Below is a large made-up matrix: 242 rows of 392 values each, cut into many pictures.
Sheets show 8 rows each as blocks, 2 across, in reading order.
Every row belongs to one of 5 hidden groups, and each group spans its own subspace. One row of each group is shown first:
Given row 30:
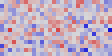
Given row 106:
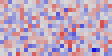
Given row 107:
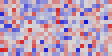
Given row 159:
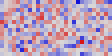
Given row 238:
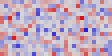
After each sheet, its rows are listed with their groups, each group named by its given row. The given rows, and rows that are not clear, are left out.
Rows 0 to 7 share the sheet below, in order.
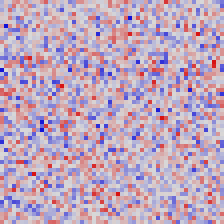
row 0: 30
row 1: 107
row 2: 159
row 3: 238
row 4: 159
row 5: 238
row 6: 107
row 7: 30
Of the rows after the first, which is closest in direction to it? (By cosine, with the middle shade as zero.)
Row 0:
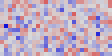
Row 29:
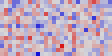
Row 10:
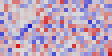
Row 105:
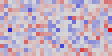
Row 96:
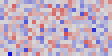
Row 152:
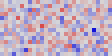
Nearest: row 105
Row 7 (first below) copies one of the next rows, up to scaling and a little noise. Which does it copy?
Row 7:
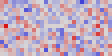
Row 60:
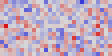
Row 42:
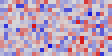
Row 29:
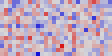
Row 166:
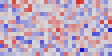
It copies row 60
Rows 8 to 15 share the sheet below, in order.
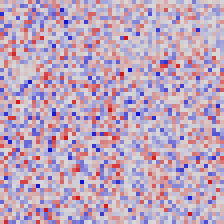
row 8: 107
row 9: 238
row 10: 238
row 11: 238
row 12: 106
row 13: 30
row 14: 30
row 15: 159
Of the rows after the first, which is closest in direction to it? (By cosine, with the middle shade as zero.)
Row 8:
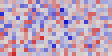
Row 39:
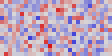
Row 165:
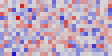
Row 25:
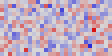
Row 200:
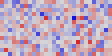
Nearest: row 25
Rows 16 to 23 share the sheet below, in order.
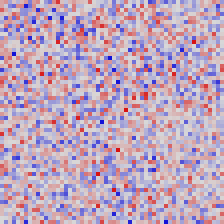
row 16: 107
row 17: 159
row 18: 159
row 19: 107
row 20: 238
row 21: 30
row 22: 106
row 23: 159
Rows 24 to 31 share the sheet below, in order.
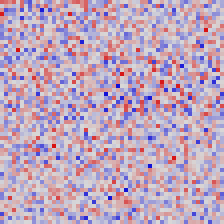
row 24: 159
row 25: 107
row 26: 159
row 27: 106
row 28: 30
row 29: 30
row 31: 107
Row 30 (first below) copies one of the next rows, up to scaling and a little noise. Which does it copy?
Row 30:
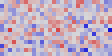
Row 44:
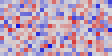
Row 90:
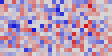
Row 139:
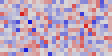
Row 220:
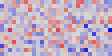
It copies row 220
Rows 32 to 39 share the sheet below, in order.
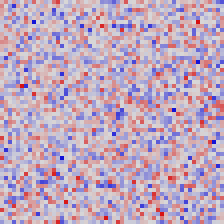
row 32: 107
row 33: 30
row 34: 106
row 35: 238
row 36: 30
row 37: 159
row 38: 238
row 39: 30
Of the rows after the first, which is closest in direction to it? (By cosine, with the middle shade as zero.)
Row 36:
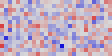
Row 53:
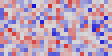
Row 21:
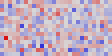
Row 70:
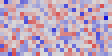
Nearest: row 70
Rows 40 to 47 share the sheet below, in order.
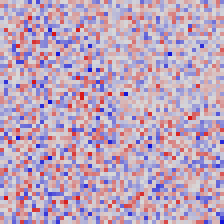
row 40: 106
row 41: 106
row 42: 30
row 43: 238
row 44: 30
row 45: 30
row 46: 106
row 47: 238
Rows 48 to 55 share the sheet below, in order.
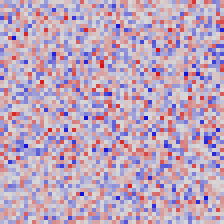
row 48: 238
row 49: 30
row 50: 238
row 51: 238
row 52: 238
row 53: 107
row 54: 106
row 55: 107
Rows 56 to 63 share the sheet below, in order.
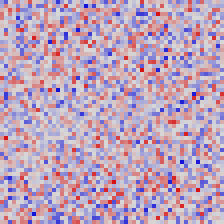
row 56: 106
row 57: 159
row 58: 30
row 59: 159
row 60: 30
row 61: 30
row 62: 106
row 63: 107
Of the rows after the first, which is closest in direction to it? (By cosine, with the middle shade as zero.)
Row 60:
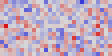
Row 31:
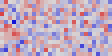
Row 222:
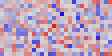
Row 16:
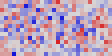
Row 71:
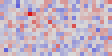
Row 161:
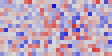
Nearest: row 16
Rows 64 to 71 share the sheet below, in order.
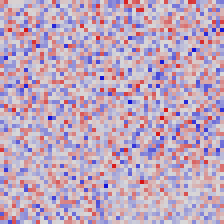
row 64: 106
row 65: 30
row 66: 106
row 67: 238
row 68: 238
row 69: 238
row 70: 107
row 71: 159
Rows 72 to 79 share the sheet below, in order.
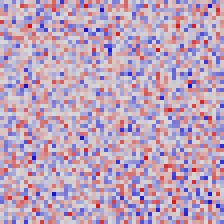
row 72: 238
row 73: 106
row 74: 106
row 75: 106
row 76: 106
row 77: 106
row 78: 106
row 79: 30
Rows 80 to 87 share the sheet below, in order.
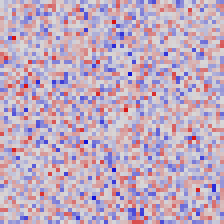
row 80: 238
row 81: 159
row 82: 106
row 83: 107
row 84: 238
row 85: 106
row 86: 107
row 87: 159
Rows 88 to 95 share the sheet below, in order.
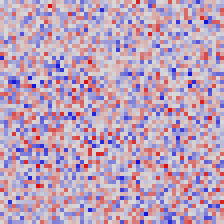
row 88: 238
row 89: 30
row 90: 30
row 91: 106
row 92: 30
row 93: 106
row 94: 159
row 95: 106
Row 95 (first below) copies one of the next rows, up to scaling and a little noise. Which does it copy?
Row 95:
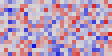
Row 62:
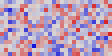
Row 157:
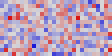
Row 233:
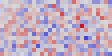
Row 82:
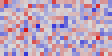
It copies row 62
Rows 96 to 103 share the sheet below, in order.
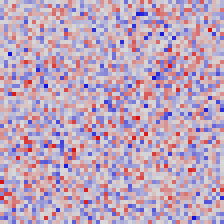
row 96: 107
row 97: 159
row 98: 238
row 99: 238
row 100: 30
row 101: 107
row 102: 107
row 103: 30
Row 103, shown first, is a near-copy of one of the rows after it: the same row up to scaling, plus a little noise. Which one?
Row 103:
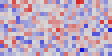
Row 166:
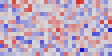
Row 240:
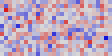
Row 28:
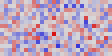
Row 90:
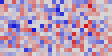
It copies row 166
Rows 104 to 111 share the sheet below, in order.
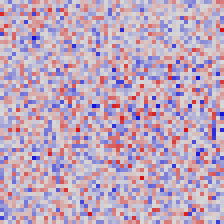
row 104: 107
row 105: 30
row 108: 106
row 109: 159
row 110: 107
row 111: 159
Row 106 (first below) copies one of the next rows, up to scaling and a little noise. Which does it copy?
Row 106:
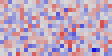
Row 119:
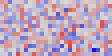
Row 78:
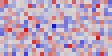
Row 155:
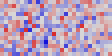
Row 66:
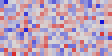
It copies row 119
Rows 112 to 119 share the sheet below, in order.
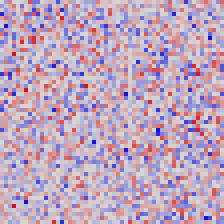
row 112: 107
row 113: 106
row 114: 238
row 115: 238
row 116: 107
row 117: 238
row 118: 238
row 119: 106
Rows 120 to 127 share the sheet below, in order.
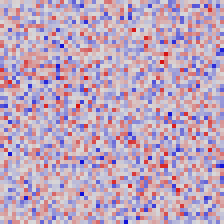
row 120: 30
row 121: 106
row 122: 107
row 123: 238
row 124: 30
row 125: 106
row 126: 106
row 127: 107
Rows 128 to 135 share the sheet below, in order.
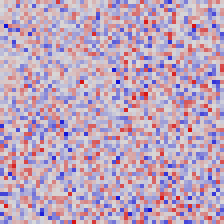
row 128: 30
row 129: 107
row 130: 106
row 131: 107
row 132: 107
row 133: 106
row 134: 30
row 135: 106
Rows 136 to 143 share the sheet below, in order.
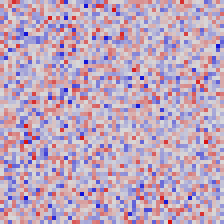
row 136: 238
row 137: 159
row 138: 106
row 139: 30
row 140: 106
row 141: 107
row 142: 106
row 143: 106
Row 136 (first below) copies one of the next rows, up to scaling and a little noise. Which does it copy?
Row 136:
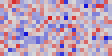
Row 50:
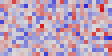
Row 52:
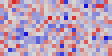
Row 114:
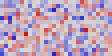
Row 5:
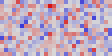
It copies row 52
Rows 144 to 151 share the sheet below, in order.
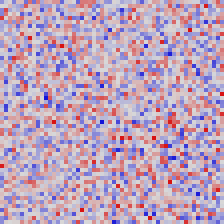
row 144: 30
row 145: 106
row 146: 30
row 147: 238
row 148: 238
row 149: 30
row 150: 159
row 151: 30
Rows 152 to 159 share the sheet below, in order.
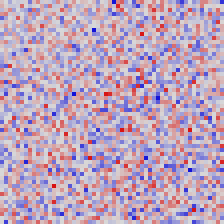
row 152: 107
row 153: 159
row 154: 30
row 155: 106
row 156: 107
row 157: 106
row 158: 30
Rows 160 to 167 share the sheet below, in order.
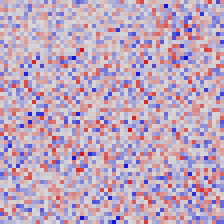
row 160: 30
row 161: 106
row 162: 30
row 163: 30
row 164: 159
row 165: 107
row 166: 30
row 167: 238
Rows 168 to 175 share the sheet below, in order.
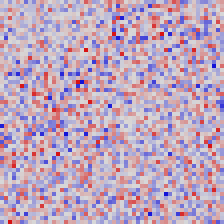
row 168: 30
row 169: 30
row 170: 106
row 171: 238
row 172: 107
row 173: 107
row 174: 107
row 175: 106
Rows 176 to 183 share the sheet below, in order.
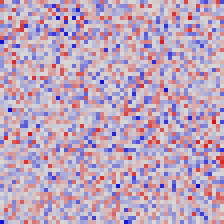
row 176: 238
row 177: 106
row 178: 107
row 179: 106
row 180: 30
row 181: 238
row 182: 238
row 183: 107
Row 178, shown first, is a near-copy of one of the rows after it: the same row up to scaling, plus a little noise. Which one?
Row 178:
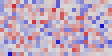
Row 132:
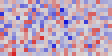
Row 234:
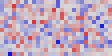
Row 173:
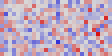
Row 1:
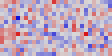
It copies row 234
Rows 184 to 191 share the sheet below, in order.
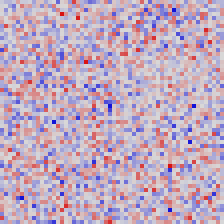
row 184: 106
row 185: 107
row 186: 238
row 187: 30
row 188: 238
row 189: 106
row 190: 106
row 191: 107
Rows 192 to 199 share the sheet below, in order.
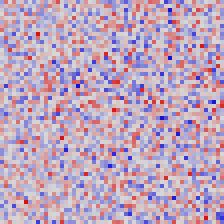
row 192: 159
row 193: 107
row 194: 106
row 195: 30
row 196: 106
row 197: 238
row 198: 238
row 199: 238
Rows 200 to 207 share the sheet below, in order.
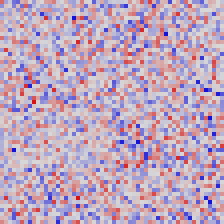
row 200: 238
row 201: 106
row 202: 106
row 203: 30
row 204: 238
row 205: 106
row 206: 106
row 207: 107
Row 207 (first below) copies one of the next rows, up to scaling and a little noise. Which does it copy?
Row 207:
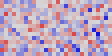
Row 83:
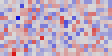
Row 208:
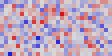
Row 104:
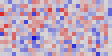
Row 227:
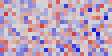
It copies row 227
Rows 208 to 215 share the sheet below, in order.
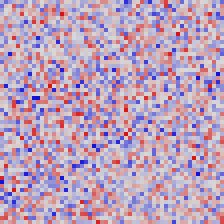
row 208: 107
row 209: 238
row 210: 106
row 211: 107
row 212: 30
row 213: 107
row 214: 107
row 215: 238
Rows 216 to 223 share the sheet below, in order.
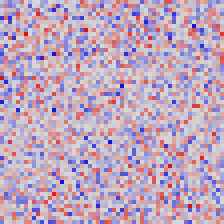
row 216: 238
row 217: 107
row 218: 159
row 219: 30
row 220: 30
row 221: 106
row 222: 106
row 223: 106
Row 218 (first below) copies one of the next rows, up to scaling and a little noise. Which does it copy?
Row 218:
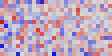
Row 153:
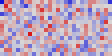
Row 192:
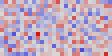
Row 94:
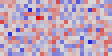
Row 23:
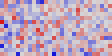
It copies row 23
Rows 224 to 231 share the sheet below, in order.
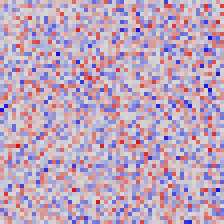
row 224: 106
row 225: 106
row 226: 238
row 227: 107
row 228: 159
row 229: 106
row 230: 30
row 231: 106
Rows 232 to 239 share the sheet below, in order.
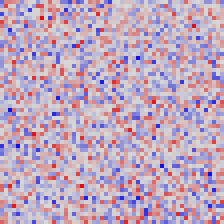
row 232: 159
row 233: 106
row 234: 107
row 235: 30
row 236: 107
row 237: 159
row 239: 106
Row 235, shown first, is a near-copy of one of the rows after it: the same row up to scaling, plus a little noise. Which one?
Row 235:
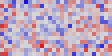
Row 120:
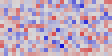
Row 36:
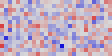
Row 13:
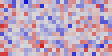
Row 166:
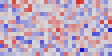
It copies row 13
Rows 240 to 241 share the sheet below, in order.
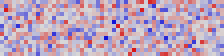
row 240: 30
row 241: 159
